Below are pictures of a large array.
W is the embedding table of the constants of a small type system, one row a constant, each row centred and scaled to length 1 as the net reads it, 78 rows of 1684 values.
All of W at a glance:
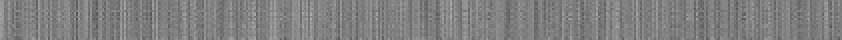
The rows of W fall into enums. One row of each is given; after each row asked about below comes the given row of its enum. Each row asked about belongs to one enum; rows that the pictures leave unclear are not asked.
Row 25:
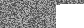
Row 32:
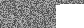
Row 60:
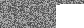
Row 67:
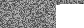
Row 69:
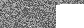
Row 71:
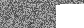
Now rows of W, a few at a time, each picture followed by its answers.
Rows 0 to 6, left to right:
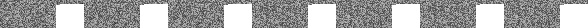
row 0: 67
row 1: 71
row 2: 71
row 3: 60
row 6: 32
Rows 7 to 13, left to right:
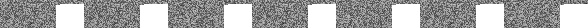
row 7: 71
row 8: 71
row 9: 25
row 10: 71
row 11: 32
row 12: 71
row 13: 67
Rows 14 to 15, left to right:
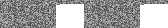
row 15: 60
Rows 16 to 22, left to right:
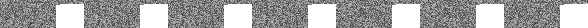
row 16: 71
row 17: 32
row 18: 32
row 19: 32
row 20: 69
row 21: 69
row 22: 71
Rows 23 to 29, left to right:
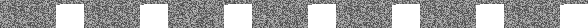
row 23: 60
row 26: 32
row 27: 60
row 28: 32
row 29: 60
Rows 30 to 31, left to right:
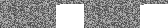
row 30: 60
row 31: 60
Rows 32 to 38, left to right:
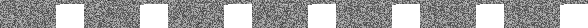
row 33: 69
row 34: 71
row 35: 71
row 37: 60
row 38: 60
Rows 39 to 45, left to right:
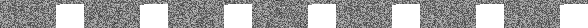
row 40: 71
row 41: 25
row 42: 69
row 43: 60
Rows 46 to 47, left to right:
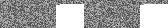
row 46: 60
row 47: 69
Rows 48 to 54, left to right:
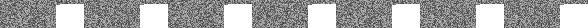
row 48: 25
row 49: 32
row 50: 67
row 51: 71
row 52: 25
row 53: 32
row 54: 32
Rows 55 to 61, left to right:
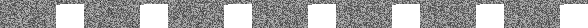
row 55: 25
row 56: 69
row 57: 71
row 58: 32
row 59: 60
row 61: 32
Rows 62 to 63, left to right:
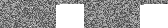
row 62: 69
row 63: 67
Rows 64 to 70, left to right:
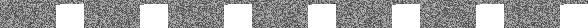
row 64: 71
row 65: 32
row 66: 60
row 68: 25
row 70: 60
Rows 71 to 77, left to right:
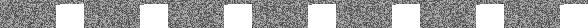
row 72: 32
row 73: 67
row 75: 60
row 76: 67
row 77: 32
